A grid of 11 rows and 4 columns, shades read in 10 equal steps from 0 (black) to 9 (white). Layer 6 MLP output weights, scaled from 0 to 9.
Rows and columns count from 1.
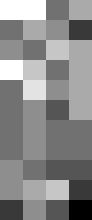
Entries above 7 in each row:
2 0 0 1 1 0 0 0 0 0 0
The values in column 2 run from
4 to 9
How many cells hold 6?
7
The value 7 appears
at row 3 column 3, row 4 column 2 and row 10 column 3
